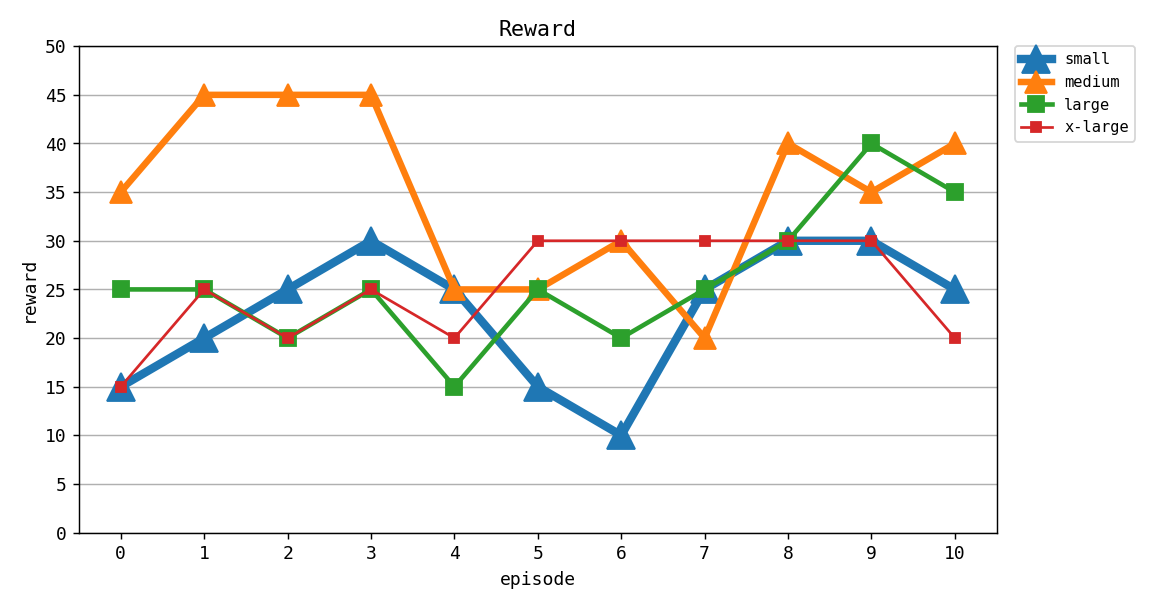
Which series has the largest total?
medium
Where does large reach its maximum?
9
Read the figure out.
Title: Reward
x-axis: episode, ticks 0 1 2 3 4 5 6 7 8 9 10
y-axis: reward, ticks 0 5 10 15 20 25 30 35 40 45 50
Legend: small, medium, large, x-large
Values:
small: 15 20 25 30 25 15 10 25 30 30 25
medium: 35 45 45 45 25 25 30 20 40 35 40
large: 25 25 20 25 15 25 20 25 30 40 35
x-large: 15 25 20 25 20 30 30 30 30 30 20
